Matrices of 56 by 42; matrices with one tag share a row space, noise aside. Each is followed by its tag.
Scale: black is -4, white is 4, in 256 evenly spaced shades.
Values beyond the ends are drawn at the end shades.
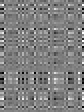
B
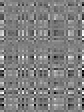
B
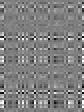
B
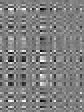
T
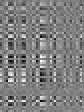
T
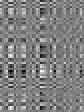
T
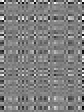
B
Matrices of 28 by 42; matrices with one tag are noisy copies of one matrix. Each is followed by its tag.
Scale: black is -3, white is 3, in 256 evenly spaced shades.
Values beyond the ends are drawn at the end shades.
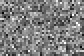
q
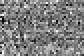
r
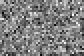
q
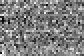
r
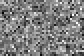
q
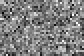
q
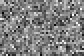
q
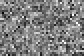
q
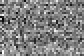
r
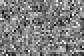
q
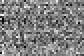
r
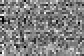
r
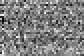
r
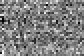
r
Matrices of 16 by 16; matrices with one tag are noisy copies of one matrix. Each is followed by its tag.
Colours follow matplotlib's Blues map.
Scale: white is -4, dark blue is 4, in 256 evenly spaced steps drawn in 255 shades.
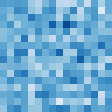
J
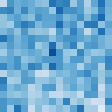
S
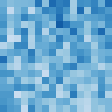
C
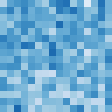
S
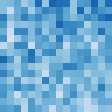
C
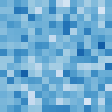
J
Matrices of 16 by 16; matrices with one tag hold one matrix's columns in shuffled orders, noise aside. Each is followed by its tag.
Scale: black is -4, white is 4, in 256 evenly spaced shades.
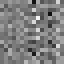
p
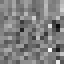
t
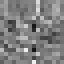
t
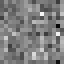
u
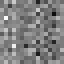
p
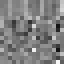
t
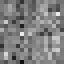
u
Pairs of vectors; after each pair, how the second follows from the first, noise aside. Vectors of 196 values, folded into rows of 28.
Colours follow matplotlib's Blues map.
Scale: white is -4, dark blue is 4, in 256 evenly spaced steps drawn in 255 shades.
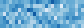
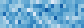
negated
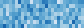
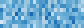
wrapped around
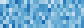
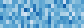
wrapped around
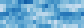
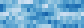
negated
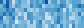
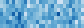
wrapped around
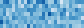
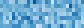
wrapped around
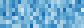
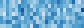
negated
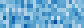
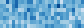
wrapped around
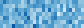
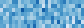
wrapped around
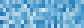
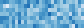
wrapped around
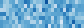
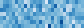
negated
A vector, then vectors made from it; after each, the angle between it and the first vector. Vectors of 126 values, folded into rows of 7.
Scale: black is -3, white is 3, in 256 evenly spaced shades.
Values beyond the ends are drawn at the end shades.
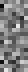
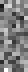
nearly parallel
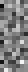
nearly parallel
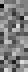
nearly parallel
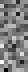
partly opposed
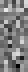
partly aligned
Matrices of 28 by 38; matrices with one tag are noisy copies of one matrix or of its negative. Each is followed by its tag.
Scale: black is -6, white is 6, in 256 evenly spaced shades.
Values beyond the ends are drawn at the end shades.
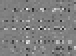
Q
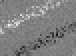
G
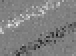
G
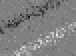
G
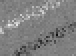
G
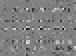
Q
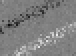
G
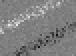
G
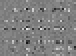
Q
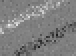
G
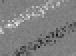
G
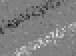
G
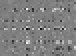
Q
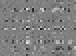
Q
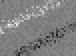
G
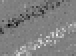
G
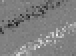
G
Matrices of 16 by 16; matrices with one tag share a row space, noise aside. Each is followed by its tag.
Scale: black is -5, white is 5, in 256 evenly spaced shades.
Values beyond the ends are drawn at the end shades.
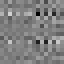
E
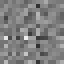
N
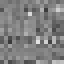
E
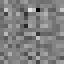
N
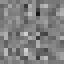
N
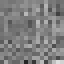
E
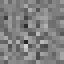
N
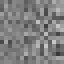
E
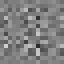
N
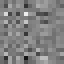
N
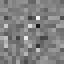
N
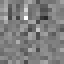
N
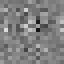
N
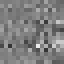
E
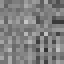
E
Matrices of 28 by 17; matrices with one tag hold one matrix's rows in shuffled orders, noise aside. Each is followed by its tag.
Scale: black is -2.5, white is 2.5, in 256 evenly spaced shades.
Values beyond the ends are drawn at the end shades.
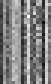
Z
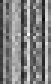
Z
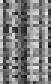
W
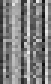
Z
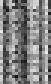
W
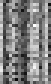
W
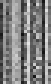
Z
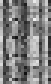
W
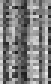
W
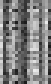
W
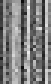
Z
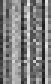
Z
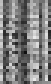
W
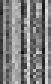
Z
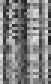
W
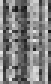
W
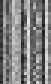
Z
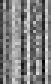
Z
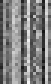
Z
